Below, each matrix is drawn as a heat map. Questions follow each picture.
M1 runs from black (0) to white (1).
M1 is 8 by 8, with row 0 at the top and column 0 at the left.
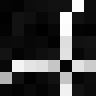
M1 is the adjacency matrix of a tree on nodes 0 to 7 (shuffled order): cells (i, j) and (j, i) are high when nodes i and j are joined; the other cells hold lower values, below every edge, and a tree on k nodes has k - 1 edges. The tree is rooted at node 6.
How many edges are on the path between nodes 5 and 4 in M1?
1
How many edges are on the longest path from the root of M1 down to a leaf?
2
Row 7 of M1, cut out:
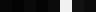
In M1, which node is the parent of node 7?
5
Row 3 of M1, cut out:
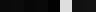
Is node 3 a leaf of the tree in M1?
yes
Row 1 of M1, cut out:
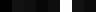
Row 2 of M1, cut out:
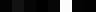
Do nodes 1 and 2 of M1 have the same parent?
yes
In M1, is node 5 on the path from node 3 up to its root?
yes
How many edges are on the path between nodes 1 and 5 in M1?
1
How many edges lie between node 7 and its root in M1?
2
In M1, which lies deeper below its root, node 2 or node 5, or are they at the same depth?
node 2
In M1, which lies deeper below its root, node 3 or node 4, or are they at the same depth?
the same depth
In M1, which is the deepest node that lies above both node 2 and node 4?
5
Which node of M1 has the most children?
5
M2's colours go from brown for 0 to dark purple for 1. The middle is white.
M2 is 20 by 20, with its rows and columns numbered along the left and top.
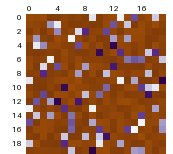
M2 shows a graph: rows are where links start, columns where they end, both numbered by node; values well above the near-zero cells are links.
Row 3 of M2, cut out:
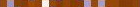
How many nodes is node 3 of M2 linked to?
4
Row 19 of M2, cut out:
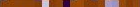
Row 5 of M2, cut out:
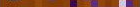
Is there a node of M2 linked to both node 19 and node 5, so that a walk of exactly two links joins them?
no
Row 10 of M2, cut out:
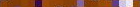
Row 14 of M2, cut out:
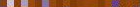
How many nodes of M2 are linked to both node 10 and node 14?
1
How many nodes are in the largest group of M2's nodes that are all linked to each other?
4
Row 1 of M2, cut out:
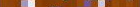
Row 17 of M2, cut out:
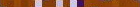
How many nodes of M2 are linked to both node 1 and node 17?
0
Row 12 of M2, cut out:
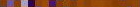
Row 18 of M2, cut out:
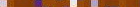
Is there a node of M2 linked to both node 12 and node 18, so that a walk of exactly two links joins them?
no
